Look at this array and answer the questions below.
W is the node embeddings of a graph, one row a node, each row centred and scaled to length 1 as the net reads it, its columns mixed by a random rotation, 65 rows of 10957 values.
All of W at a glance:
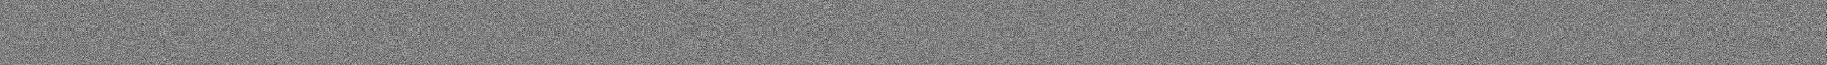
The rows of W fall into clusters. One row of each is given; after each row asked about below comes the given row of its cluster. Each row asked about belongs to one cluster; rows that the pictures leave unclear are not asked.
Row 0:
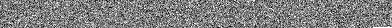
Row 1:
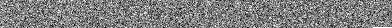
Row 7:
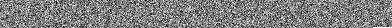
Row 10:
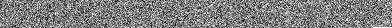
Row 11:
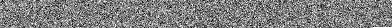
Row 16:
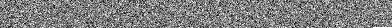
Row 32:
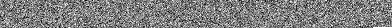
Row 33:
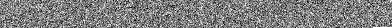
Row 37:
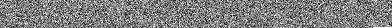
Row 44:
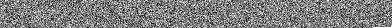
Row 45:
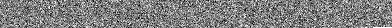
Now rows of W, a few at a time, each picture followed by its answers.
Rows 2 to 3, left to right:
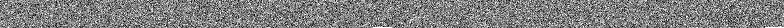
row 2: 7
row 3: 0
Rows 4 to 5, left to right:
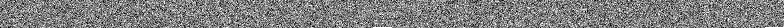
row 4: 16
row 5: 11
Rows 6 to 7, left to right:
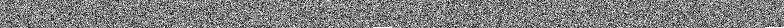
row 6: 44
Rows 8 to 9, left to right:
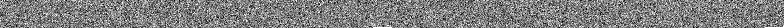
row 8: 37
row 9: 44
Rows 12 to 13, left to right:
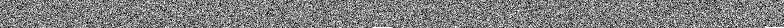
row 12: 16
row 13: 33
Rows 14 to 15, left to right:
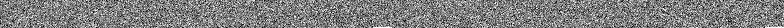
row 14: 0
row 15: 0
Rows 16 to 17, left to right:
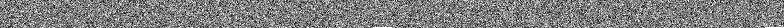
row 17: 37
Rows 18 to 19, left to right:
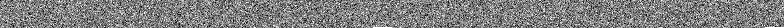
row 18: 1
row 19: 7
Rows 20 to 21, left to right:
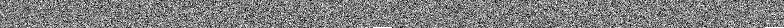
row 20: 45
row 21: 16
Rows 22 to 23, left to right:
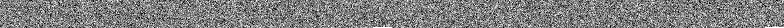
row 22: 45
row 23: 33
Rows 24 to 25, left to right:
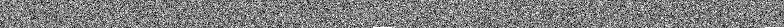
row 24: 33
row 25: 1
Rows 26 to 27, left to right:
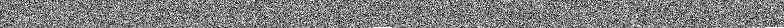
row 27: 45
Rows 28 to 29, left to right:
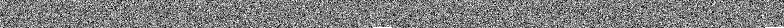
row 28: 37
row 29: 37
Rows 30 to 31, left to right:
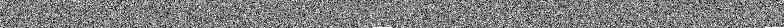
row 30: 37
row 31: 33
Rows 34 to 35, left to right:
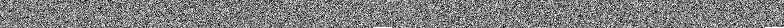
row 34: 32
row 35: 33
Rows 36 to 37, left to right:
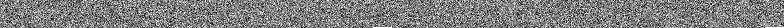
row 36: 44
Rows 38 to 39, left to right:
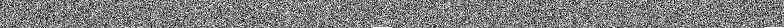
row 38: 10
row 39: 0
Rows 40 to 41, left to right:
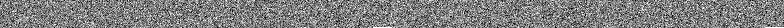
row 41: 1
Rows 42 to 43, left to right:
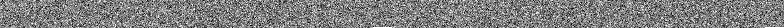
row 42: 11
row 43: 1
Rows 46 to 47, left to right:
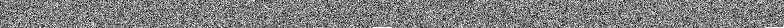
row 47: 44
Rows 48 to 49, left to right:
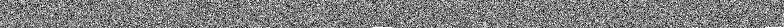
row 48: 7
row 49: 0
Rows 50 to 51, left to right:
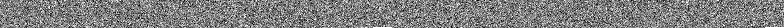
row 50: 45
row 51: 32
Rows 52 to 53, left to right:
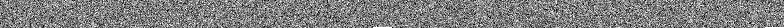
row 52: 0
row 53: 16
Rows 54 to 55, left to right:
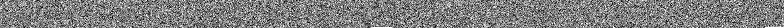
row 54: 11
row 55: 0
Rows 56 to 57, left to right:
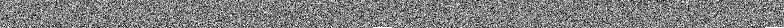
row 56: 7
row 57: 32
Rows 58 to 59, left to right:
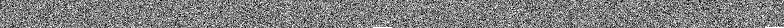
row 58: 10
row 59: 33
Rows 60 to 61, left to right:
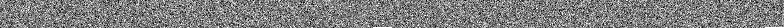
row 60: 16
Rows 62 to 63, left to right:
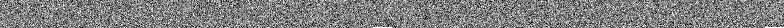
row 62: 7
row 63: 33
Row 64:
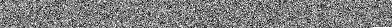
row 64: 11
